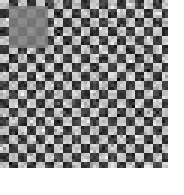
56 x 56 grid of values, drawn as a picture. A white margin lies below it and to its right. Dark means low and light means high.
The top left is the calmest part. The values fall into two levels. Overall the values sit about 50% of the way up the scale. In the top left lies a patch that is calmer than the rest.
